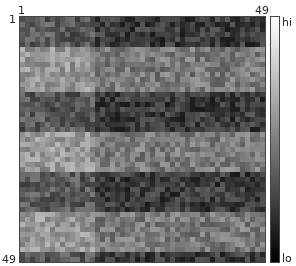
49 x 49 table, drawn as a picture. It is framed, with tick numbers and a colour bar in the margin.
The left part is higher, up to a seam about 30% of the way across. Stripes running across repeat 3 times from top to bottom. Overall the values sit about 40% of the way up the scale.
